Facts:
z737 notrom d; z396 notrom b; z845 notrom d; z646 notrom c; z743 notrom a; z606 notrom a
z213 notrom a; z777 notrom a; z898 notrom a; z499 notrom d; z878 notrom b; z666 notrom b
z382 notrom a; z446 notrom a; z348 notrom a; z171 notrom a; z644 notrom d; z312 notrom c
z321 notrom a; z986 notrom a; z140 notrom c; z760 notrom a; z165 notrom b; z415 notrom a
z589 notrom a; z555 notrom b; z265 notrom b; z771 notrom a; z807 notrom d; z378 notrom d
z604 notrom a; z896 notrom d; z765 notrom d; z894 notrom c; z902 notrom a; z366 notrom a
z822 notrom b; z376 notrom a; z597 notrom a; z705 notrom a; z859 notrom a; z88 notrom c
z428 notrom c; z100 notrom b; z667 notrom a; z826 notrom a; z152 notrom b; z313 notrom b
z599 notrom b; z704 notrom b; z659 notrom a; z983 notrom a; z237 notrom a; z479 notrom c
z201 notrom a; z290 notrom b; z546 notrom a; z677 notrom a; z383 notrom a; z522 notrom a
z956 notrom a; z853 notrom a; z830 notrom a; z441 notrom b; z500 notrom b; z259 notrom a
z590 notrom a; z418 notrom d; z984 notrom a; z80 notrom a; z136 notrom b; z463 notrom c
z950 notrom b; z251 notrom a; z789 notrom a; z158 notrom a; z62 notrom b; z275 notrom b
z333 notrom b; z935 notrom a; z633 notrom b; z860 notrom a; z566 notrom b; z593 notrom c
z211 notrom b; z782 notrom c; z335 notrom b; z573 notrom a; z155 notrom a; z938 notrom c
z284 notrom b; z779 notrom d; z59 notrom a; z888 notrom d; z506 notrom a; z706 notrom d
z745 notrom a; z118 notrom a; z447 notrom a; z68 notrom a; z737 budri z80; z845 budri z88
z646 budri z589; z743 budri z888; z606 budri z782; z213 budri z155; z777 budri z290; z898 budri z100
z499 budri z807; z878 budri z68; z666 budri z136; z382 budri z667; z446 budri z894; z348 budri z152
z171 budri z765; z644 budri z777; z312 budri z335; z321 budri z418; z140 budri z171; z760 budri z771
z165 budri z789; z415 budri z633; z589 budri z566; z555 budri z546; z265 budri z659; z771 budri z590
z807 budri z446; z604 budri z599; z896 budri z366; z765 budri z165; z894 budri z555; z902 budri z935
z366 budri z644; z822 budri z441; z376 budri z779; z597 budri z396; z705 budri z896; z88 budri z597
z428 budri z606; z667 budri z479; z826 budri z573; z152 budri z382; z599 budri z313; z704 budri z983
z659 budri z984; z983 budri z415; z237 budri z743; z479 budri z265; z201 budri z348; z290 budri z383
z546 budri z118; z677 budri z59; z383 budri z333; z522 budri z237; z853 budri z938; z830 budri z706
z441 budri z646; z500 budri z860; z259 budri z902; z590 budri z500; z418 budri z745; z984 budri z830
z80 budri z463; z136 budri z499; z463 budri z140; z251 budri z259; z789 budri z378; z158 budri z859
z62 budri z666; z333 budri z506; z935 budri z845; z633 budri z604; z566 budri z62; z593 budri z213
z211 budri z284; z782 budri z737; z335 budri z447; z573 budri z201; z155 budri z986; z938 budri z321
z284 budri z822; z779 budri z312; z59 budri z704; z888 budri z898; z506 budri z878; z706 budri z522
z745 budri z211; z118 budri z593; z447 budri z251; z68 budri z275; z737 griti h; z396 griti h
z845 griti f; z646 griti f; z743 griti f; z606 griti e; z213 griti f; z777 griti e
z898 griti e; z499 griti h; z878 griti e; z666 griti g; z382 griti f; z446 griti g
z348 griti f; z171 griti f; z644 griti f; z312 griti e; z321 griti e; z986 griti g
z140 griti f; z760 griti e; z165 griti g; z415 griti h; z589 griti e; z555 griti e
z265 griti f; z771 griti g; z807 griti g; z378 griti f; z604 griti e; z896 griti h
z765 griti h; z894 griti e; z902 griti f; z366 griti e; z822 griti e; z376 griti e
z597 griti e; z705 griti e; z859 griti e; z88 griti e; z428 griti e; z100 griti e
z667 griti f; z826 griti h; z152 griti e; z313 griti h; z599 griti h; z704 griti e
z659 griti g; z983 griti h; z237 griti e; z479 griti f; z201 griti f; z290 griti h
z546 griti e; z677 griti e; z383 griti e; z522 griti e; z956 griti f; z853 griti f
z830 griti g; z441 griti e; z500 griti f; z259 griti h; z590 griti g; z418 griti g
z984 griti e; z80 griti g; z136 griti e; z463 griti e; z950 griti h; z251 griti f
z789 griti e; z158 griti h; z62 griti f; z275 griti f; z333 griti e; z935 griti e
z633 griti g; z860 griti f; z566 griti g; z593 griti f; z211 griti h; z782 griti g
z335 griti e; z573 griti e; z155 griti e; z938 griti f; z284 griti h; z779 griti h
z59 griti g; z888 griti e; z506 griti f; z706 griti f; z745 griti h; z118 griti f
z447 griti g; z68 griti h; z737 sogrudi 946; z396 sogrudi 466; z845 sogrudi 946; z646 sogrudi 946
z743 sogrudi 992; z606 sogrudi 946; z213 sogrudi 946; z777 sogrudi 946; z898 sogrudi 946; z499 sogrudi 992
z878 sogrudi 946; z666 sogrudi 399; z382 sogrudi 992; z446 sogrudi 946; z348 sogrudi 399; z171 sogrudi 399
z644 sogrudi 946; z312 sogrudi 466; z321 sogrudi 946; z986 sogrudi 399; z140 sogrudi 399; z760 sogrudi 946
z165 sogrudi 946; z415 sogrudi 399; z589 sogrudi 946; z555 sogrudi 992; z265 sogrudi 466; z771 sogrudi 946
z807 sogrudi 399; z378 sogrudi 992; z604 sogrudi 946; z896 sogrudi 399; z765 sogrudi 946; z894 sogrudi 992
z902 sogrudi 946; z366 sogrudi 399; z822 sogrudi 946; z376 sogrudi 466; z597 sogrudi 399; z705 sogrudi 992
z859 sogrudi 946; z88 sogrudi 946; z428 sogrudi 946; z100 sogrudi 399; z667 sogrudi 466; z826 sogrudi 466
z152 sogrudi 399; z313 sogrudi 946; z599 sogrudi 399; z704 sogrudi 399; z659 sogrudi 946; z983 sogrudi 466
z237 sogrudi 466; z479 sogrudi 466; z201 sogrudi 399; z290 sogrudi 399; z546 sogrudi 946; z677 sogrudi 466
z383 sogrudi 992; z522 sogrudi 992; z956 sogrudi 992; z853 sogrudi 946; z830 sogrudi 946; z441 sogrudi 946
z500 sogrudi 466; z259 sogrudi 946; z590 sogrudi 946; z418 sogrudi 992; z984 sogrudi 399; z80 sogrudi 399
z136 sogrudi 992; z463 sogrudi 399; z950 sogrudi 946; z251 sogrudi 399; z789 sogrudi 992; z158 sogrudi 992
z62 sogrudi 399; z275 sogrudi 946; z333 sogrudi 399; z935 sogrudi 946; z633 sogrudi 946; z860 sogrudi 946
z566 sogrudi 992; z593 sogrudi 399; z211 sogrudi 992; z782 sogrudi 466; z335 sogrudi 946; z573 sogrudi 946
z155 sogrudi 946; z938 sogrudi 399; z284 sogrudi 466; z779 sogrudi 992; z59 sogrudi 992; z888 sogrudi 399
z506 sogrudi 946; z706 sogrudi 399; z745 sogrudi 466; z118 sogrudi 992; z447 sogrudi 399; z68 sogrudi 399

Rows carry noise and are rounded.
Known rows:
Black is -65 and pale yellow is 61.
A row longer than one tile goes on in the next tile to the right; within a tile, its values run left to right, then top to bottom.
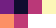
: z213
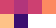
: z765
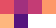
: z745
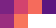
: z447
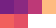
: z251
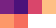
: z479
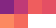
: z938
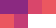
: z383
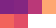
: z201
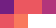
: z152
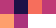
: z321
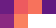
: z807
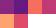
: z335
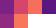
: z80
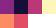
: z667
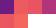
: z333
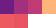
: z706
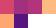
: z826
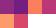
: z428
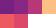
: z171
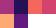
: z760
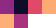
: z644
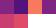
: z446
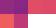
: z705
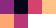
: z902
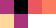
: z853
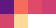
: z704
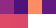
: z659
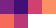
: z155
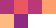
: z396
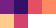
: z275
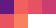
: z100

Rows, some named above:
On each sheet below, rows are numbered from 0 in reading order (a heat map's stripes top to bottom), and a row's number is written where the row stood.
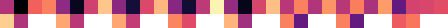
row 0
z853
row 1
z902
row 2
z845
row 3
z667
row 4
z506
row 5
z499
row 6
z499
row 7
z555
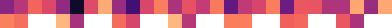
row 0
z938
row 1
z644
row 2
z376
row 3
z313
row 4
z62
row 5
z333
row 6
z415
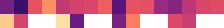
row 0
z275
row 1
z950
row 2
z986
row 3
z366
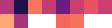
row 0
z321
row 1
z136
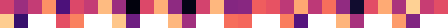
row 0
z259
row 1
z593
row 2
z860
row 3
z506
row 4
z312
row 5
z896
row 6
z644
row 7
z290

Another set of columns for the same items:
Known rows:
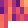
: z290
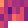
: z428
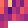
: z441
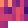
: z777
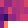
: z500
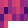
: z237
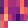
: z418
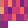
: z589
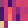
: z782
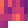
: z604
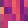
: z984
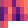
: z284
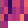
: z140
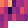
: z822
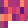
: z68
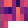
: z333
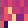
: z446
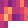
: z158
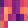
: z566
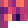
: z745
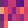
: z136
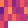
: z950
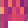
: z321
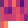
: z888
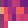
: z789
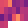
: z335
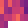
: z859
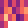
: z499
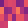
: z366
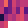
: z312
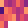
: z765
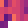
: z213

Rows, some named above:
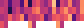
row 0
z463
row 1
z666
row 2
z807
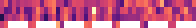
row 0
z312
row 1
z284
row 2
z782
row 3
z396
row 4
z479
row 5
z259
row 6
z366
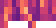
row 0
z211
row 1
z706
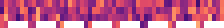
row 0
z418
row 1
z983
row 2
z706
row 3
z667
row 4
z152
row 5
z902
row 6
z566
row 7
z807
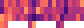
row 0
z896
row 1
z265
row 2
z938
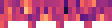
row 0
z599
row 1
z88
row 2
z463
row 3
z335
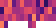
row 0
z633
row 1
z894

